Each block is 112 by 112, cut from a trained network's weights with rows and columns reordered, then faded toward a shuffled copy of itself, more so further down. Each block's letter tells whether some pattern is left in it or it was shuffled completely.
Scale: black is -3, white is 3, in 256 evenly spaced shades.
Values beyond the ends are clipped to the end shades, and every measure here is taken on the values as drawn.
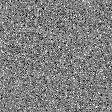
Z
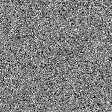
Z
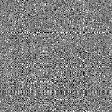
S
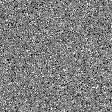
Z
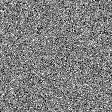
Z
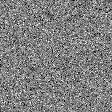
Z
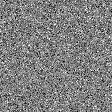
Z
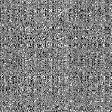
S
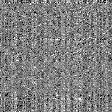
S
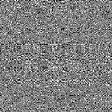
S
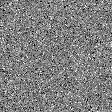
Z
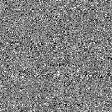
S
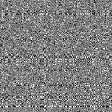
S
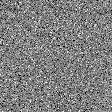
Z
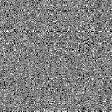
S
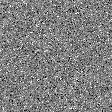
Z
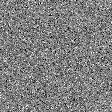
Z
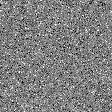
Z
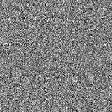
S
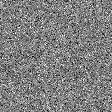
Z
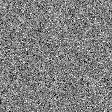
Z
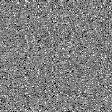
S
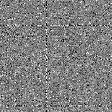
S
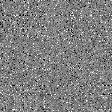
S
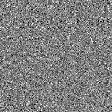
S
